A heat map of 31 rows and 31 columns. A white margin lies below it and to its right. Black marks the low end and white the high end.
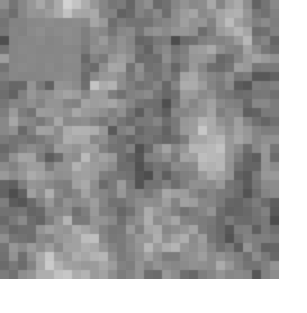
Histogram: bell-shaped. Odd patch: calmer, in the top left. Calmest part: top left. Seam: none.
